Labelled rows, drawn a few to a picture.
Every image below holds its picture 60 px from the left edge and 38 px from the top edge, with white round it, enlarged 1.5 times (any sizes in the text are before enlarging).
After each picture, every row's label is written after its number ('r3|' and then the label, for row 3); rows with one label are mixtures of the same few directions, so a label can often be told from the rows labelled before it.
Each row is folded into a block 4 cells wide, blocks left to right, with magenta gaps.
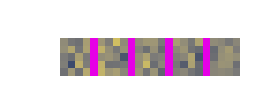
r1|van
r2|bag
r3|van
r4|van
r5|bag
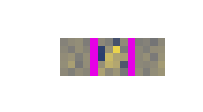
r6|van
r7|bag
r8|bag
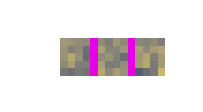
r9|van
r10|bag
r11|van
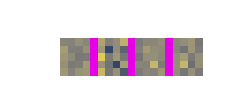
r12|bag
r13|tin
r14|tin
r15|van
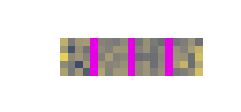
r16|tin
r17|bag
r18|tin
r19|van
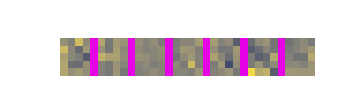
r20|bag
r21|tin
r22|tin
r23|tin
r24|tin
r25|van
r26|van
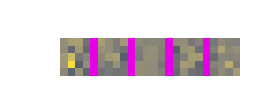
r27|van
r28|van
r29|bag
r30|bag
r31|tin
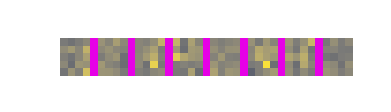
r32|van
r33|bag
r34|tin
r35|tin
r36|bag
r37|tin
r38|tin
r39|tin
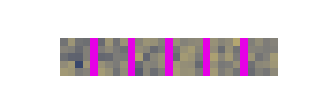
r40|tin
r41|tin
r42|bag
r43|bag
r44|tin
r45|bag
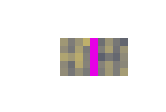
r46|tin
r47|tin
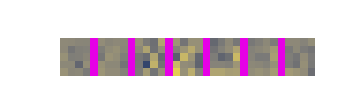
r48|tin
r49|bag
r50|van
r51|bag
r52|van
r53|van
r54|van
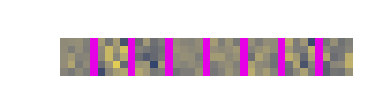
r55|van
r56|tin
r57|tin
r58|van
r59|tin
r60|bag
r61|tin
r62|bag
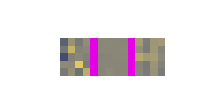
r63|tin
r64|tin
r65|tin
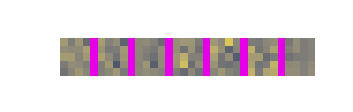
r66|tin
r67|tin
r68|tin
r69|van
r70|bag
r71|bag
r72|tin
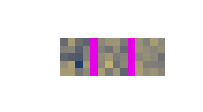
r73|tin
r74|van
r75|bag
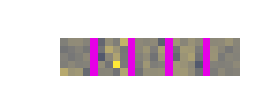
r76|van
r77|tin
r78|tin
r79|bag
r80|bag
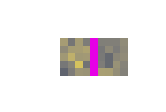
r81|tin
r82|van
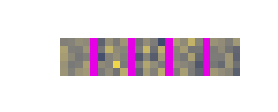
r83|bag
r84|tin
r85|tin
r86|bag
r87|van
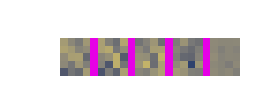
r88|van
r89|van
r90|van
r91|tin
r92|tin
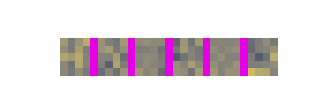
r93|tin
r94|van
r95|van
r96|tin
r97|bag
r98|van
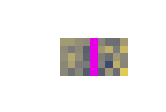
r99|van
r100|van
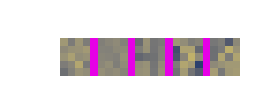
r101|tin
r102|van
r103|tin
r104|bag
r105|bag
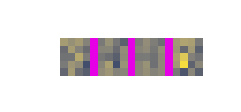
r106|bag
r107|tin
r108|tin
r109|van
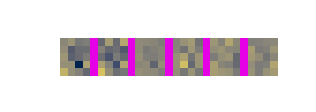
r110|tin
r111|tin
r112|tin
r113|van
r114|bag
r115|bag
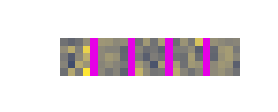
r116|van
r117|van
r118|tin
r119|tin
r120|bag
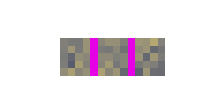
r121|van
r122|van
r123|bag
